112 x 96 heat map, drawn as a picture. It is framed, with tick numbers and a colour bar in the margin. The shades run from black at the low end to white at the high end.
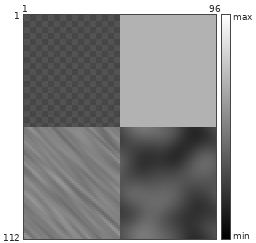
It is made of 2 by 2 panels. Panel 1,1: low, checkered, faint in contrast. Panel 1,2: high, flat. Panel 2,1: middling, slanting down to the right, faint in contrast. Panel 2,2: low, smooth.
